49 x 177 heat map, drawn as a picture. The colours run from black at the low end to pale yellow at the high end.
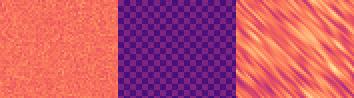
It is made of 1 by 3 panels. Panel 1,1: high, fine-grained, faint in contrast. Panel 1,2: low, checkered. Panel 1,3: high, slanting down to the right.
